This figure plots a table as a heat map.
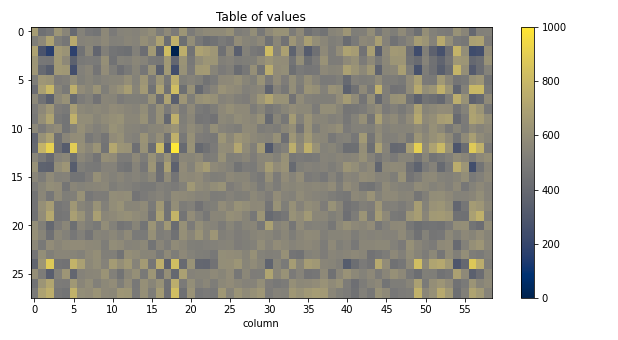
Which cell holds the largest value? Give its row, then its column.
12, 18
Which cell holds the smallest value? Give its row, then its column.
2, 18
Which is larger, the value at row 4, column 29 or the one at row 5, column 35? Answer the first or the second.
the second
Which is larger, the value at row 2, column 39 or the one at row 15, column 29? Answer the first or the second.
the first
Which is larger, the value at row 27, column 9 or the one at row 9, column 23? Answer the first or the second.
the first
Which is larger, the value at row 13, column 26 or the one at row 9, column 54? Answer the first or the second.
the first
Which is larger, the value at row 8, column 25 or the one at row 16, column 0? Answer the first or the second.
the first
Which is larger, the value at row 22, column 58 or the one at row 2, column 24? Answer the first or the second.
the first
